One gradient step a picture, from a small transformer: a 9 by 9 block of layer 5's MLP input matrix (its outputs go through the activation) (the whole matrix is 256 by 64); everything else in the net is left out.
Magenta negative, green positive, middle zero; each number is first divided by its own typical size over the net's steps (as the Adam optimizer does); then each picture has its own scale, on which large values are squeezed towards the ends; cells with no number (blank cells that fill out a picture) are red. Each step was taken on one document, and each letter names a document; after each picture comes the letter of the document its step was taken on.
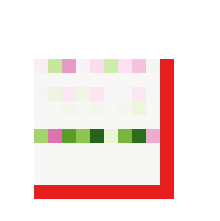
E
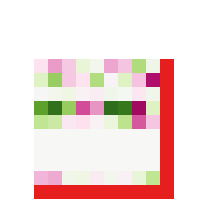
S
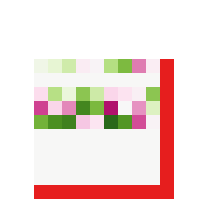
S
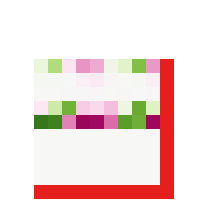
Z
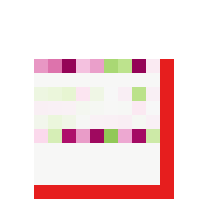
E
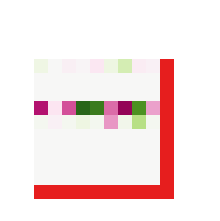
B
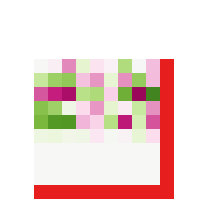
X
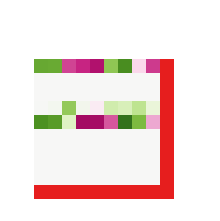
Z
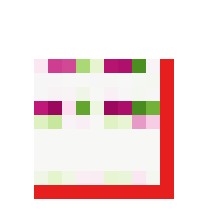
S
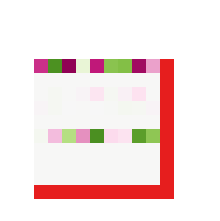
E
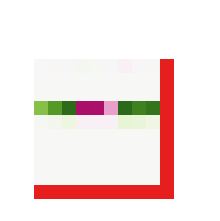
B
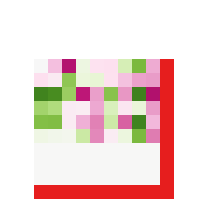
X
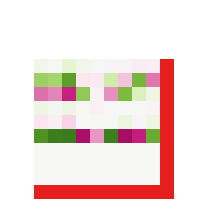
X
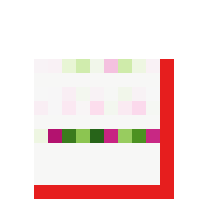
E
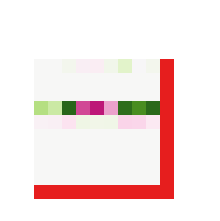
B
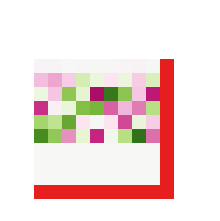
X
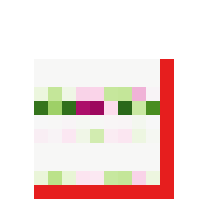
B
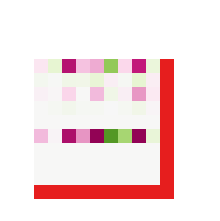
E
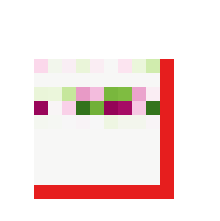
S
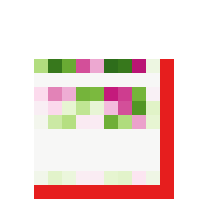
S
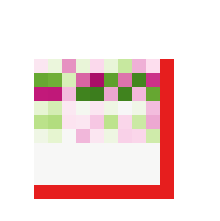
X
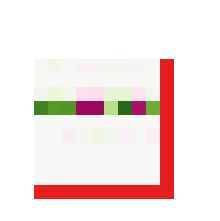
B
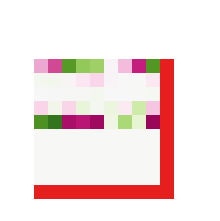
Z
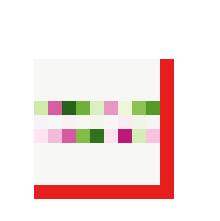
B
